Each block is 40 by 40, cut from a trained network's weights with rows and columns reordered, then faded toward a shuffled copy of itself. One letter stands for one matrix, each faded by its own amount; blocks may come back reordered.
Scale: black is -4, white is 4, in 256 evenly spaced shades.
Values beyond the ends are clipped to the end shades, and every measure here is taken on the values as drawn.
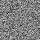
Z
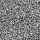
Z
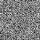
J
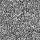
Z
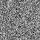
Z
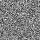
J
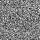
J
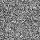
J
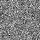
Z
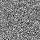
Z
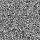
Z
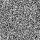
J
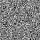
J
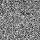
J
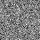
Z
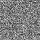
J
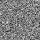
J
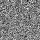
Z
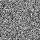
Z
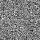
J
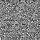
J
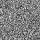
J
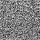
J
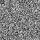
Z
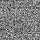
J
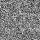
J
